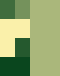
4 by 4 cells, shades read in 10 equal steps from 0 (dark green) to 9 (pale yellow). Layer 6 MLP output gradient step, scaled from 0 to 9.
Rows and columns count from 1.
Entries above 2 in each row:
3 4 3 2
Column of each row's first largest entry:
3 1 1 3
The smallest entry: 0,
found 2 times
